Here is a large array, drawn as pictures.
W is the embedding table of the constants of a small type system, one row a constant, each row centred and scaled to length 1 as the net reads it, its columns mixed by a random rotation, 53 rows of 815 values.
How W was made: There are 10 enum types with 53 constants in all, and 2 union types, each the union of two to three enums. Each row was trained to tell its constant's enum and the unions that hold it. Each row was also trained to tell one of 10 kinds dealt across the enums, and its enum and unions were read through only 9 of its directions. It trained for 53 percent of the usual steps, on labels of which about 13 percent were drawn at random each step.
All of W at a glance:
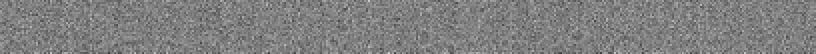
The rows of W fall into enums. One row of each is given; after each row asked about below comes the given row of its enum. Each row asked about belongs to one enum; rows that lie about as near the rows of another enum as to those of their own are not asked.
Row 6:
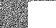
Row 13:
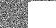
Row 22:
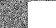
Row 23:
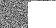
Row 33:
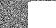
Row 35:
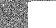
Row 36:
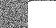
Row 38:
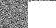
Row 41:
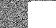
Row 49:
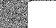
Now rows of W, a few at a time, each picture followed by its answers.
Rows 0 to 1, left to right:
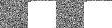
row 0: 22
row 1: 38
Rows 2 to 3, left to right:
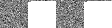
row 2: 33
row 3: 23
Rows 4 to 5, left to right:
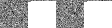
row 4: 13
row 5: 49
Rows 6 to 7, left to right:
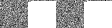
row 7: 13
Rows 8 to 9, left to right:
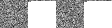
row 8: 6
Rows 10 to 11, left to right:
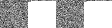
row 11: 36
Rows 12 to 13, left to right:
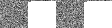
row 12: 23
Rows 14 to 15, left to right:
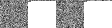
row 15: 33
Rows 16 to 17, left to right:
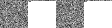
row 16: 23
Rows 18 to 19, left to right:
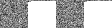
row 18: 6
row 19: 36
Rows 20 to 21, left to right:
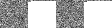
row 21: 13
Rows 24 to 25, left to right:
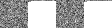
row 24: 22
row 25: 6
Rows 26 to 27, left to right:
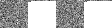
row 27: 41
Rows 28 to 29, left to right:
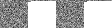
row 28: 35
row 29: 23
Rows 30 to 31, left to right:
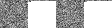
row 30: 13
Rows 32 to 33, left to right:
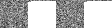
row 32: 41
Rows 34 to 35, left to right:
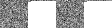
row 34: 49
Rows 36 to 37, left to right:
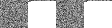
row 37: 33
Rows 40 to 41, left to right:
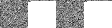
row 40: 6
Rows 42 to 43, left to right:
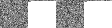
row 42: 6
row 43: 13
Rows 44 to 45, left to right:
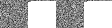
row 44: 36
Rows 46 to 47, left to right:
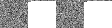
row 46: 35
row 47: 22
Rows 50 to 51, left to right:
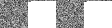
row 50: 35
